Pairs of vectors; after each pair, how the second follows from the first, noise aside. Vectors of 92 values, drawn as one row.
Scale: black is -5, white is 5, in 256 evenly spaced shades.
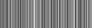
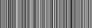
shuffled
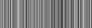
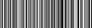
scaled up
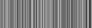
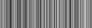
shuffled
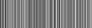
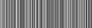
reversed
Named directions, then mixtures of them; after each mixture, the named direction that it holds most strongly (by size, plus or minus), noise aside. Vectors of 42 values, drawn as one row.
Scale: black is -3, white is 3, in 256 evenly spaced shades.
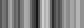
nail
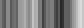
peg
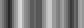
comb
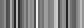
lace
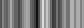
nail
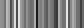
lace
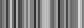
lace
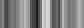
nail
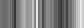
peg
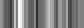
comb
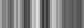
nail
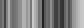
peg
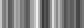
nail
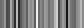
lace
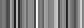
lace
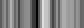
nail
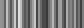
lace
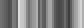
peg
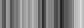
peg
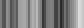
peg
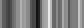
comb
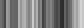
peg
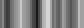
comb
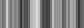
nail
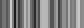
nail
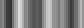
comb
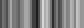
nail
